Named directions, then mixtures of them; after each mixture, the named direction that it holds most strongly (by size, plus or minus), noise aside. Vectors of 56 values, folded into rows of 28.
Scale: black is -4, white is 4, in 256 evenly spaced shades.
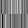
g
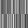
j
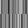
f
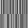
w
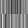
g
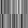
g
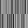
j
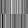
g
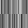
f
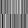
g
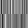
g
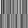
w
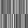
j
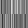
g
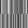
f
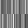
j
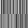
w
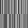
w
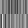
g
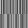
w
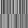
w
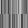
f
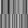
f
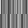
f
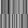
f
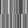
f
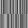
w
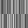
j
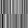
g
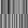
f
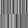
w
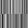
g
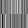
g
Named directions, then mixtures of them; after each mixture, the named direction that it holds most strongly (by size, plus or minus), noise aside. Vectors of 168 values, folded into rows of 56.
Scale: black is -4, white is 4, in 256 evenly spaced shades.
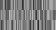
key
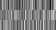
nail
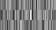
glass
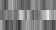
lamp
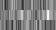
lamp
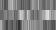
lamp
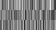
nail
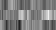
lamp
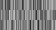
key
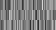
key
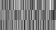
nail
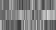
lamp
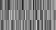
key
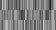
nail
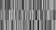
key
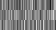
nail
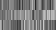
nail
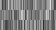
nail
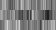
lamp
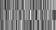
key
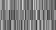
key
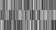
key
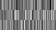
nail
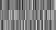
nail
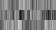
lamp
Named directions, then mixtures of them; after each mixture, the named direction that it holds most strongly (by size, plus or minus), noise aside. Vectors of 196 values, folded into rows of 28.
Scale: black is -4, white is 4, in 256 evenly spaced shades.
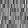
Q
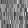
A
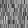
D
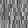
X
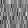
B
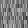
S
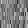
A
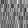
A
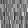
A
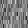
S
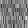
S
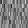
X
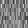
Q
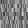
A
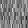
X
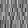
X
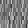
X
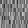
X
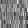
A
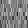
B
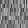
Q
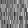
A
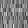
S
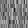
D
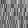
B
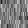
A
